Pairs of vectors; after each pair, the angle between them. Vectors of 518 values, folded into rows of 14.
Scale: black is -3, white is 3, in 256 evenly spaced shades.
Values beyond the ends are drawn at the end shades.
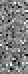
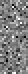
orthogonal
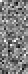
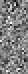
orthogonal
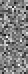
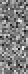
partly opposed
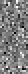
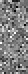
partly opposed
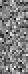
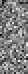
partly aligned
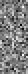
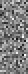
partly opposed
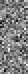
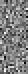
partly opposed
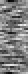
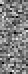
partly aligned
